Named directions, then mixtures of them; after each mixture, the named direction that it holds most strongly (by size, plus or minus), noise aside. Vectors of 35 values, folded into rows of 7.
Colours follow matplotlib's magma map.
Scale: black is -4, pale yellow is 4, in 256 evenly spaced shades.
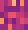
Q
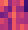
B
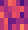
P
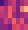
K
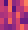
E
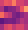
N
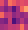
N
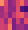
K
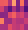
Q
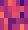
P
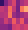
K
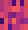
Q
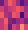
P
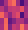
P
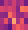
K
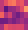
N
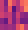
E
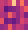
Q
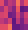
K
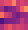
N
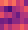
N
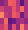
P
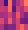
E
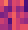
B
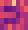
N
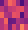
P
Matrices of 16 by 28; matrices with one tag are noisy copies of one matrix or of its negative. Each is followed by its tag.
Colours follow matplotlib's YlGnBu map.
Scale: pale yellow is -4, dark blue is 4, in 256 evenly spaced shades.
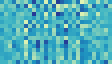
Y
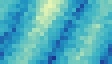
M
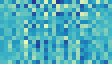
Y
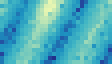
M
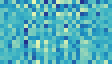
Y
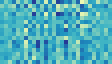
Y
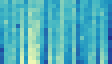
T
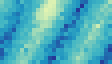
M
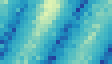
M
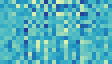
Y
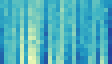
T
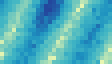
M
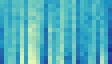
T
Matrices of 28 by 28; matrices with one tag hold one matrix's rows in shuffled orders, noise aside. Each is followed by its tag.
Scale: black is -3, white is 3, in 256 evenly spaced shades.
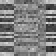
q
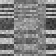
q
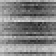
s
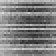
s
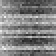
s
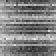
s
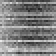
s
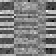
q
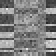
q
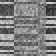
q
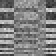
q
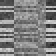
q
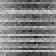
s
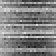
s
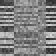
q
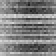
s
